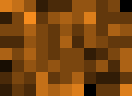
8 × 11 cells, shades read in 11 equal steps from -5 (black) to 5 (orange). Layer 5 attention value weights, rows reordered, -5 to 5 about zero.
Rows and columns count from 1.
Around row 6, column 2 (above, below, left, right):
0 0 -4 1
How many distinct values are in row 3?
4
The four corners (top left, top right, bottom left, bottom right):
4 -5 -3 4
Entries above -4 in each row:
10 11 11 11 11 10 11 10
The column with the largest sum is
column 3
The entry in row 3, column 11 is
1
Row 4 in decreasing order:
2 1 1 0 0 -1 -1 -1 -2 -2 -2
